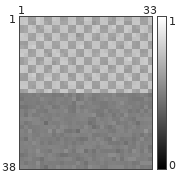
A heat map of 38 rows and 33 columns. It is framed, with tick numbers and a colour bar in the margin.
It is made of 2 by 1 panels. Panel 1,1: high, checkered. Panel 2,1: middling, fine-grained, faint in contrast.
